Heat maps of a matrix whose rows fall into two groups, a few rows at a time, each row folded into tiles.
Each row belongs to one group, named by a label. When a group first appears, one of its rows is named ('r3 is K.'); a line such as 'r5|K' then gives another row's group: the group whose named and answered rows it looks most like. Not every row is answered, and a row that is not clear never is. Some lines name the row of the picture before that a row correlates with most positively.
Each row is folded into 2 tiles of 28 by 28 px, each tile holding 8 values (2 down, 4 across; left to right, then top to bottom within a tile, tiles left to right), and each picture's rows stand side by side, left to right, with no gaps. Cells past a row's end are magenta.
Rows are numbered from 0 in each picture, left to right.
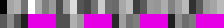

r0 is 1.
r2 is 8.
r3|8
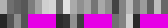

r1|1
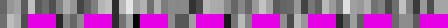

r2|1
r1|8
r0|1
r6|1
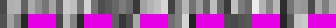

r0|1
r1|1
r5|8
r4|1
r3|1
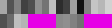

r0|8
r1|8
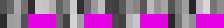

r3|8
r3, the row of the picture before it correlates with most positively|1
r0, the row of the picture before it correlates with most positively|1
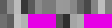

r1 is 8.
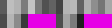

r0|1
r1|1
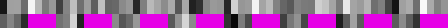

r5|8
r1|1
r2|8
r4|1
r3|8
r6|1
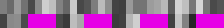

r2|8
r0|8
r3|1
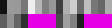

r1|1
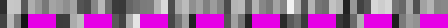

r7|8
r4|1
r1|8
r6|8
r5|1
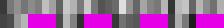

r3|1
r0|8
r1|1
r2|1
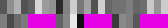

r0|8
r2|8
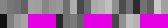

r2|8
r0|8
